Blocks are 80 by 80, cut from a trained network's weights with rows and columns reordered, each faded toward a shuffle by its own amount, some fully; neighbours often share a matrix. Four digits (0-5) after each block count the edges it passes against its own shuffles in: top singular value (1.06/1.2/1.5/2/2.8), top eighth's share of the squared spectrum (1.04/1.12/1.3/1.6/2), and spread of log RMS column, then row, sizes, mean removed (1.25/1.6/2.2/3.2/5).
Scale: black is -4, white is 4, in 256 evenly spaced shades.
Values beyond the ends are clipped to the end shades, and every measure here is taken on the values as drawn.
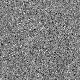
0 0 0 0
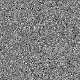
2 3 1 1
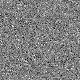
0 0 0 0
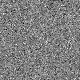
0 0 0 0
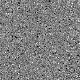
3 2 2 0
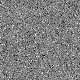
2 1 0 0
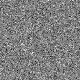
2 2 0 0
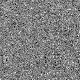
2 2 1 0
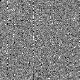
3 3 2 0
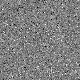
1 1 0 0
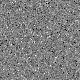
0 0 0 0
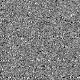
2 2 0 2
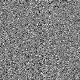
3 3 1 1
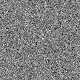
0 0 0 0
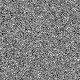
1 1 0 0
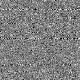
2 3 0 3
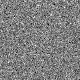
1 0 0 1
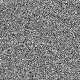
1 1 0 0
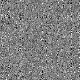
3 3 2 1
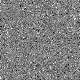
2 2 1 0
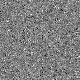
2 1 0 0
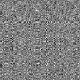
4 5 3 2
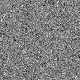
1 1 0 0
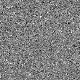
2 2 0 1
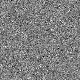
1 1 0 1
